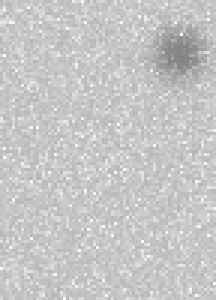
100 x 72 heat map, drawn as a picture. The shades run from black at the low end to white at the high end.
One dip sinks in the top right. No single row or column stands out from its neighbours. No regular stripes run through it. Neither half mirrors the other. The distribution is heavy-tailed on both sides. The top right is the ninth with the lowest average. On average the colour sits 80% of the way up the scale.
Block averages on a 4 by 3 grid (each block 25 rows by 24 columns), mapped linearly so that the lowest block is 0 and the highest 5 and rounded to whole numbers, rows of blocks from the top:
5 5 0
5 5 4
5 5 5
5 5 5
